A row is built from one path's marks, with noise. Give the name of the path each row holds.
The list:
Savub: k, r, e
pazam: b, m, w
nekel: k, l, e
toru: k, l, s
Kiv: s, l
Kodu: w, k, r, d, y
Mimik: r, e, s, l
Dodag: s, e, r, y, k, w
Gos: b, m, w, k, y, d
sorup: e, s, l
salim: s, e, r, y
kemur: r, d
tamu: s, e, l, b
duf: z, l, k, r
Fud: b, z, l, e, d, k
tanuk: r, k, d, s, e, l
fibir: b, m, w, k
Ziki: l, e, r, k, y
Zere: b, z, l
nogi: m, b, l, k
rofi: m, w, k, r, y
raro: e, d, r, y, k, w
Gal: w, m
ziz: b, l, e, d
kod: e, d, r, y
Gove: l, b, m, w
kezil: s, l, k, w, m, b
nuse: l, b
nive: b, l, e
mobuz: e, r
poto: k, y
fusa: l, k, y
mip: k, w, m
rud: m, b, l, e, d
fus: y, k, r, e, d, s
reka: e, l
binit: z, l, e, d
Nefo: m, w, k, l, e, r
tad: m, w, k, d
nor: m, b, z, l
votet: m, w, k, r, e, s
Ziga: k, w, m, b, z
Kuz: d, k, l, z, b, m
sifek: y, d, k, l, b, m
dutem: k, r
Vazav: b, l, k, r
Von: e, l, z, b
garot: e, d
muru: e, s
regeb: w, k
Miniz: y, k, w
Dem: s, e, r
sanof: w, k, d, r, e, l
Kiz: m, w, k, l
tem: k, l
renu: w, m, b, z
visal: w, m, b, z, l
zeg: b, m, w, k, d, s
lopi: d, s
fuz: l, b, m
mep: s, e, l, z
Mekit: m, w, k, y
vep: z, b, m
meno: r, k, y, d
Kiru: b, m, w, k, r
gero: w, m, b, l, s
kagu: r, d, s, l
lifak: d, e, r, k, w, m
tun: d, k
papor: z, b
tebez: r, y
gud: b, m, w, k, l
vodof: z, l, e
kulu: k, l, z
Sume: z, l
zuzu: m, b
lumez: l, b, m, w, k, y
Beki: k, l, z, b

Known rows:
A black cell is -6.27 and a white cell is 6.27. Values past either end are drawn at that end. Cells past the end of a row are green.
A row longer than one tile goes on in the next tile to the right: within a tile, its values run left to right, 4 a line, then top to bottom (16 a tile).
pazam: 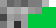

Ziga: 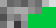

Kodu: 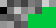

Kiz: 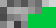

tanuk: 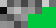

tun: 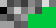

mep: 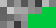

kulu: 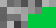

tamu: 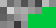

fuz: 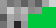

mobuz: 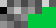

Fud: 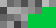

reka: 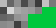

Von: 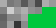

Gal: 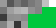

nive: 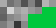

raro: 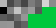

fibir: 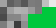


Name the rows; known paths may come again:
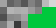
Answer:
gud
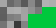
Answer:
Kuz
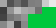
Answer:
mip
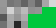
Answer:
fuz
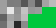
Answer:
nuse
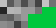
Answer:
Mimik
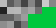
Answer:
nekel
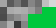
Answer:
Kiz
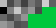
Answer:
kod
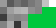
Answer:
Gal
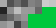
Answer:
tad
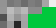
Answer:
zuzu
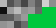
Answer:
sanof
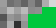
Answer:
visal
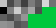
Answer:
Savub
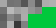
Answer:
Beki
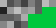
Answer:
fusa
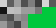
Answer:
muru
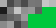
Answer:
rofi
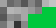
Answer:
nogi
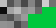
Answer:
tanuk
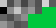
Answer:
mobuz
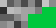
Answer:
toru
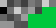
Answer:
meno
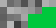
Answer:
kulu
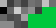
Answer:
tebez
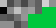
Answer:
Dodag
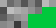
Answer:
rud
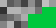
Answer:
tem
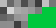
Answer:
reka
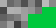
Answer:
Fud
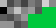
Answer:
raro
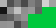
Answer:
lifak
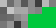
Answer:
mep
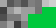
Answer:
Kiru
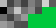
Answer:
kemur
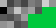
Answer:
Kodu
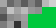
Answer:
gero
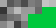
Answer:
Gos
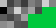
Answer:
dutem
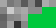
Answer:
Von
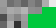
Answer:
renu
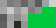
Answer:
nor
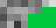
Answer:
Ziga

